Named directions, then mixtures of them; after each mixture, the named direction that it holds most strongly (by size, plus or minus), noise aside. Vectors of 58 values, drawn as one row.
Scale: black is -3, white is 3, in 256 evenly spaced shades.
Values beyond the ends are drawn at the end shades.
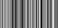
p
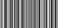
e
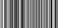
e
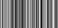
p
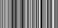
p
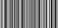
e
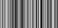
p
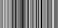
p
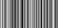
p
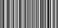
e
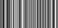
e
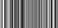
e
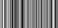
p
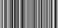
e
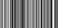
p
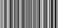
e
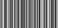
e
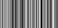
p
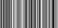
p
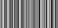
e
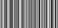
e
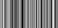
p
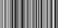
p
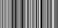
p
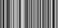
e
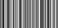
e
